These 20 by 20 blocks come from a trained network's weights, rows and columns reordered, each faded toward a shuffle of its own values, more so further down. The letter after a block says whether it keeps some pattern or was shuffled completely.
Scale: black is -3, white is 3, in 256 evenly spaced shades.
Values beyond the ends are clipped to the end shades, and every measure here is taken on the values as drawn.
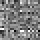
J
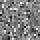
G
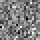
G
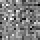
J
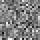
J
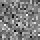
G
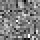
J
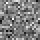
G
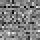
J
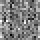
J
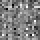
J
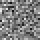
G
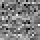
J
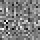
J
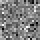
J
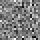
J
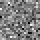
G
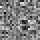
J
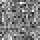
J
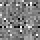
J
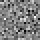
G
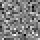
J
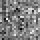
J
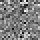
J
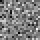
G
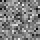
G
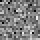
G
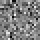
G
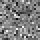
G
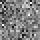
J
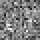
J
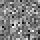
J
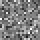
G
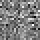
J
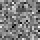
J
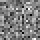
J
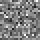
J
